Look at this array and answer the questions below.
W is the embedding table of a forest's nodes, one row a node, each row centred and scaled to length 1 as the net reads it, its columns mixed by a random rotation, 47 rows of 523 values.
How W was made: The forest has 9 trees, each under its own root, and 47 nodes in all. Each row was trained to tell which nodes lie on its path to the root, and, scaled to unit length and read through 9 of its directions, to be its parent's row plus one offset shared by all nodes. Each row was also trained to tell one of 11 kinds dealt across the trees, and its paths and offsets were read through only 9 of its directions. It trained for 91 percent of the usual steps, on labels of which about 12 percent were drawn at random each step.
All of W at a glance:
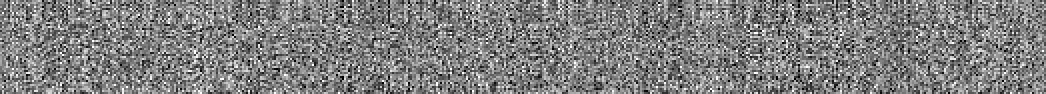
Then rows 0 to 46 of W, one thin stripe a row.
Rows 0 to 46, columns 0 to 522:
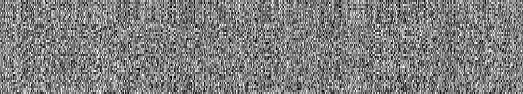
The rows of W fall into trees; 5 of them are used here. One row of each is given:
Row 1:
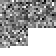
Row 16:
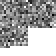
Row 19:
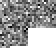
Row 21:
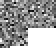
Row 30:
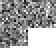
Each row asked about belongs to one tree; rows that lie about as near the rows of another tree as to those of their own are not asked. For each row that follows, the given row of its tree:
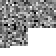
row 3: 21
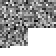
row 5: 21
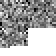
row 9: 19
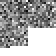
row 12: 16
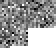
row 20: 30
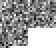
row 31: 30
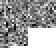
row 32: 30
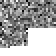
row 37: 19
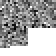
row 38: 21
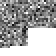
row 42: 21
